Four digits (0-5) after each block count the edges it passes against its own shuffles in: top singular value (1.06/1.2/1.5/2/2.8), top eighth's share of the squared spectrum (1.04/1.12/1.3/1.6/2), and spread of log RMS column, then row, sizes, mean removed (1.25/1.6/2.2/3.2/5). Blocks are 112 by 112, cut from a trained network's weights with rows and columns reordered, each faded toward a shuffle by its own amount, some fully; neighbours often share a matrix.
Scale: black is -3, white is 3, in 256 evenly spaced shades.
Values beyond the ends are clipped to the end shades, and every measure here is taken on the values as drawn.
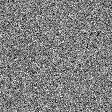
0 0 0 0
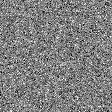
0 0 0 0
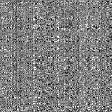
3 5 2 4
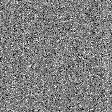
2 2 0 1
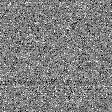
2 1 0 0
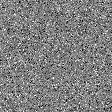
0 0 0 0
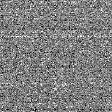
3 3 3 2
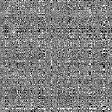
4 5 4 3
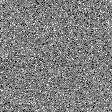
0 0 0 0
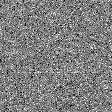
0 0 0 0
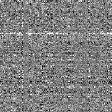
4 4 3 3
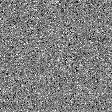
1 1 0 0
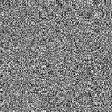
4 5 2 2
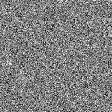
3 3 1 0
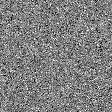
1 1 0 0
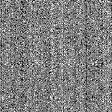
3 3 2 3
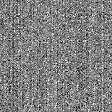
3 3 1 2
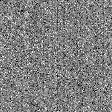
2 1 1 0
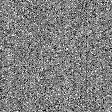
1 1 0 0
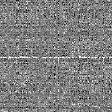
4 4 4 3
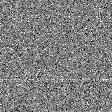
1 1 0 0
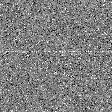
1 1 1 0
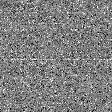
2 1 0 0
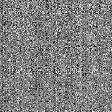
3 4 2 3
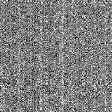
3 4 2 3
